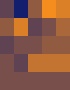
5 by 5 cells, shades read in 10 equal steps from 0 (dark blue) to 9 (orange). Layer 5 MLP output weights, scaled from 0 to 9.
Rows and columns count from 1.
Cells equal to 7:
3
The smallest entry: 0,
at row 1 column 2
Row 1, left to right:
3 0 5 9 8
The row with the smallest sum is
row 5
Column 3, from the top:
5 3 4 7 4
